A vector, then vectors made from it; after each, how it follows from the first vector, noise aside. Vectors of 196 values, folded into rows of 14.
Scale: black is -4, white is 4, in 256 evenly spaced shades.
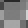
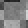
copied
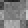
copied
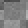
shrunk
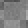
shrunk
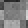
copied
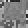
sign-scrambled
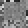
sign-scrambled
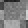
copied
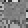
sign-scrambled
